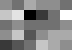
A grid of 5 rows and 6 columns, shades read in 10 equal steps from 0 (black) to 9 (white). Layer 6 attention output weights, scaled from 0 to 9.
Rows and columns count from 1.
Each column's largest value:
7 8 6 7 6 9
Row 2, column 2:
8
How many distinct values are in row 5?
6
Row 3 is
4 5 4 4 4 5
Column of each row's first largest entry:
3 6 2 2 4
